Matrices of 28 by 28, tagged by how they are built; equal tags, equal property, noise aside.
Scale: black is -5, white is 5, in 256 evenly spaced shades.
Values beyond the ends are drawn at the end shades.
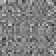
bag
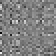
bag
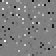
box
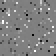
box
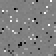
box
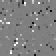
box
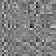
bag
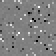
box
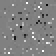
box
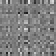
bag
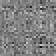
bag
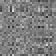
bag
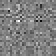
bag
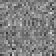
bag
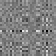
bag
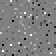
box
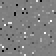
box
